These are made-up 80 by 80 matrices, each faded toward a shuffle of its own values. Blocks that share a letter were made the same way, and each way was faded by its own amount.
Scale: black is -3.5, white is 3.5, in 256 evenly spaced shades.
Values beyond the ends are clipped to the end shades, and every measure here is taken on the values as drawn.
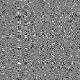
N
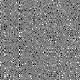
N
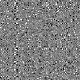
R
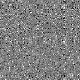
R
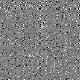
N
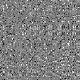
R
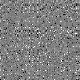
N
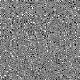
R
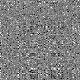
R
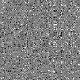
N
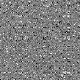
R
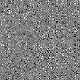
N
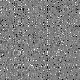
N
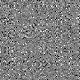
R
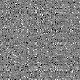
N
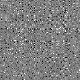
N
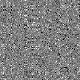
R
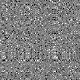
N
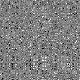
R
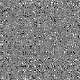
N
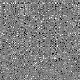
N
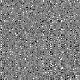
N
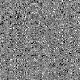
R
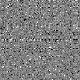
R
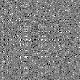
R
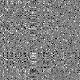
N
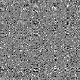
R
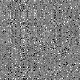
N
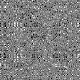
R
